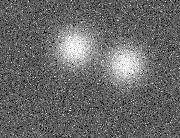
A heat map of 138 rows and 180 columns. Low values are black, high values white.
There are two bumps. There are no regular stripes. The halves do not mirror each other. There is no overall slope.
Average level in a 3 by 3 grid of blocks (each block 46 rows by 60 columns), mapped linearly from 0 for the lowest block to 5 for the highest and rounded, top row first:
030
054
000
